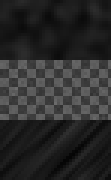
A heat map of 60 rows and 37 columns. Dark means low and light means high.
The table splits into 3 rows of 1 panel. Panel 1,1: very low, blotchy, faint in contrast. Panel 2,1: low, checkered. Panel 3,1: very low, slanting up to the right, faint in contrast.
